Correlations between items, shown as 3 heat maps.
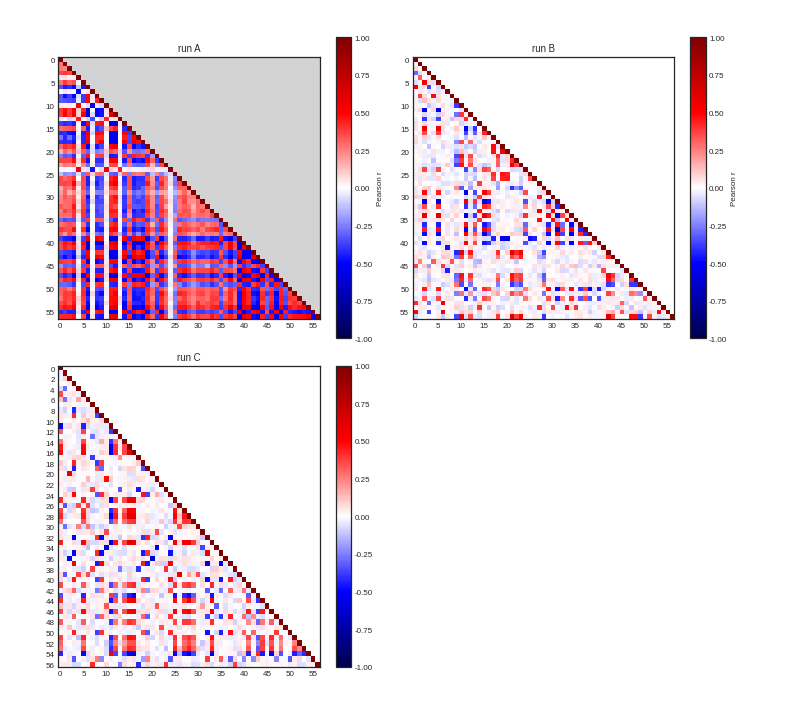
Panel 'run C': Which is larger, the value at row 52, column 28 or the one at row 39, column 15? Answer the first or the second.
the first
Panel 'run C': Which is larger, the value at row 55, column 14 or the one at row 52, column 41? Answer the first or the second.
the second
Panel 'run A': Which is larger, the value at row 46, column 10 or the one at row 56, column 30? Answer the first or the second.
the second
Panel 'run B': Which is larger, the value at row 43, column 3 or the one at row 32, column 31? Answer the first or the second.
the first
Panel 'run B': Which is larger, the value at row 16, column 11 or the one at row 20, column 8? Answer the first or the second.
the second
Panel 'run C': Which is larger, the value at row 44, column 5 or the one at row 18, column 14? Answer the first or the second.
the first
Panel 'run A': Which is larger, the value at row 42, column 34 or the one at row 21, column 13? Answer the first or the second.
the second
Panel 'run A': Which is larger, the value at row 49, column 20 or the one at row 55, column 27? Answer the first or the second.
the first
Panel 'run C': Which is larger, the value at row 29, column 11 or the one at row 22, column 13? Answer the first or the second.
the second
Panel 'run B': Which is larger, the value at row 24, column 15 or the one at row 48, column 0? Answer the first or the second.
the first
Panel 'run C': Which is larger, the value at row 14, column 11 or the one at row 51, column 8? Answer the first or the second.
the second
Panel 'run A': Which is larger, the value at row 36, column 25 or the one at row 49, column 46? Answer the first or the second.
the first
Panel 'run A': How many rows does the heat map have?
57
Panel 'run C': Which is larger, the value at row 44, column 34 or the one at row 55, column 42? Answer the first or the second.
the first
